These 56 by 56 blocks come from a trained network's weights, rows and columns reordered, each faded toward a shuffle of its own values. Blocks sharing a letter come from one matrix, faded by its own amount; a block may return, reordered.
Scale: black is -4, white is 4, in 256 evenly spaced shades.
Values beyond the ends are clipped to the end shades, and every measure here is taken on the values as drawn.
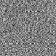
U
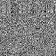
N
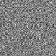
U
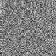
N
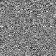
U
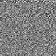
U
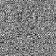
U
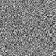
U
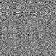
U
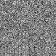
N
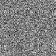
N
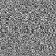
U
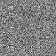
N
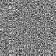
N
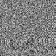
N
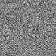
U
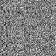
N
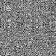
N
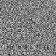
U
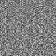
N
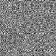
U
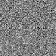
N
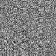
U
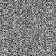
N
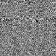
U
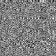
U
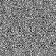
U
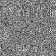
N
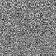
U
